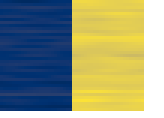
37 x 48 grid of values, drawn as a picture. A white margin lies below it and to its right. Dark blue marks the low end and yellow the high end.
The table splits into one row of 2 panels. Panel 1,1: very low, streaked across, faint in contrast. Panel 1,2: very high, streaked across, faint in contrast.
